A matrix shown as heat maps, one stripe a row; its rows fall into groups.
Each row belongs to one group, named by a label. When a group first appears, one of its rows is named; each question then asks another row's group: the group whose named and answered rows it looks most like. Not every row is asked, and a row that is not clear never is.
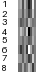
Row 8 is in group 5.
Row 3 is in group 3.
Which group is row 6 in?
3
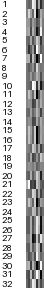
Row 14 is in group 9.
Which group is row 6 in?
3
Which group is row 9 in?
5
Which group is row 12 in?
9
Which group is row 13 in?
5
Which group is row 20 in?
5
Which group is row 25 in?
5
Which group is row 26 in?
5
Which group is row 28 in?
5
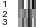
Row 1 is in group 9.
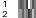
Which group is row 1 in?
3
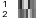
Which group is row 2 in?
3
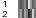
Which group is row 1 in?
3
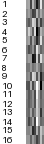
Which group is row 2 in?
9
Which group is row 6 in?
3
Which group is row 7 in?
9
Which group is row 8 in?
5
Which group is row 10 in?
5
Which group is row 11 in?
3
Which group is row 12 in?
3
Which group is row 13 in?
5
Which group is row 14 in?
3
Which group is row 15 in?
9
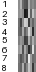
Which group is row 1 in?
9
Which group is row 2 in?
9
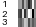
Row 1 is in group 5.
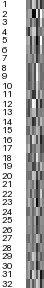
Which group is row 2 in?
9
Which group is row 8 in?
3
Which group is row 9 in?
3
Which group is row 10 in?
3
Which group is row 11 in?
9
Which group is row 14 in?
9
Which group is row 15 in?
5
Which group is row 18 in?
3
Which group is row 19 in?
9
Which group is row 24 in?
5
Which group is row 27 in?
5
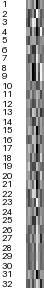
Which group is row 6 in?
9
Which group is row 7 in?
3
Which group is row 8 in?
9
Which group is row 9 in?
9
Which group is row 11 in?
5
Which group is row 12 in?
9
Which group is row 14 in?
9
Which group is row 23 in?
3
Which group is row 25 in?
9
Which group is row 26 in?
3
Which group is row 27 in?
5
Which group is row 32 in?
5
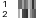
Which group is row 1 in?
5
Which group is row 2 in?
9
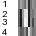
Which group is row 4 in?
3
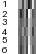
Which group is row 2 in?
3
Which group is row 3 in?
3
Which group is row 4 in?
5
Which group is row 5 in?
3
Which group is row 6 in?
3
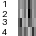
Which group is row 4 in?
5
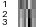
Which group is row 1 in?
3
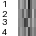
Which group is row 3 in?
9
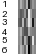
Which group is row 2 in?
3
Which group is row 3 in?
5
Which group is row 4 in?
9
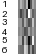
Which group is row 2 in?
3
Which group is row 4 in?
9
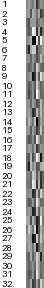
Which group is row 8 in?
3
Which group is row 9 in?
9
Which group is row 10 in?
3
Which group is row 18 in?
5
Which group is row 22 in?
9
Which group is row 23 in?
3
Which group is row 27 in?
9
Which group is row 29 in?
5
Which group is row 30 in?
3
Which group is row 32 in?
9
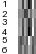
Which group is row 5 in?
3
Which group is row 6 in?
5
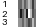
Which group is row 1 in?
5
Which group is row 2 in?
3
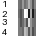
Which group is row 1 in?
5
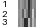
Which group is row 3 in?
9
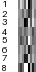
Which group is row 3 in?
9
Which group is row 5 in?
3
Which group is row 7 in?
9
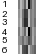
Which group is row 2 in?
9
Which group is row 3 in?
9
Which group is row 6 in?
9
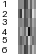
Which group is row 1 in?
9
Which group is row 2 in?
9
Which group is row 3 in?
9
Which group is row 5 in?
3
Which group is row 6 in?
9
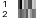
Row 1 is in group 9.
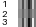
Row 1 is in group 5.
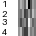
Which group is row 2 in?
9
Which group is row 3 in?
3
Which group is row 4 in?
9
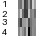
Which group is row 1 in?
9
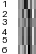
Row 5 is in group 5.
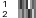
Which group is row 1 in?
3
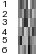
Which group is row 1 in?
3
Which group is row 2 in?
9
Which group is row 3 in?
9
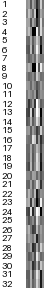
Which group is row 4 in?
9
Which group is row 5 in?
5
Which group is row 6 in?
5
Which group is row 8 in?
9
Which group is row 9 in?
3
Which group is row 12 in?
3
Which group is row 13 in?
5
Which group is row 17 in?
5
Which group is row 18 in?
5
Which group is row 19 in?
5
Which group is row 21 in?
5
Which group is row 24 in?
5
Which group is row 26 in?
9
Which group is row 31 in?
5
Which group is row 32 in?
5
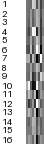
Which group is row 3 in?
5
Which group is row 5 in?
5
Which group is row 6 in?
5
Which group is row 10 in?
9
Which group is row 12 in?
3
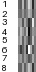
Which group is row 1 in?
5
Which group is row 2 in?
5
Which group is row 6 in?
3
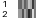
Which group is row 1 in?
5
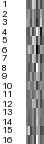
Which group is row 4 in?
5
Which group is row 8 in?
3
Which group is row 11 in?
5
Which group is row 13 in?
3
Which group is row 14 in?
3
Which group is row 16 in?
3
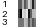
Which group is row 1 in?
5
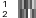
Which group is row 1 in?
9
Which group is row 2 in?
3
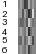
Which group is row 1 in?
9
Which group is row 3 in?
3
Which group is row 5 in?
5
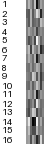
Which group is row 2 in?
5
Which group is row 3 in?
9
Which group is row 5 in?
3
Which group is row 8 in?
5
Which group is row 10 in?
5
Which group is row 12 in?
3
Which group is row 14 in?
9
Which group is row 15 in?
9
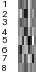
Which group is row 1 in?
3
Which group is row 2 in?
9
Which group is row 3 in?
3
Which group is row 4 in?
9
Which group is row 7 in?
5
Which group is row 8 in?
9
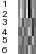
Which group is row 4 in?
5
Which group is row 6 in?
3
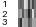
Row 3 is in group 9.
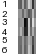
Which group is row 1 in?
5
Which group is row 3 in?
9
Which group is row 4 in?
9
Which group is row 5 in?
5
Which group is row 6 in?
5
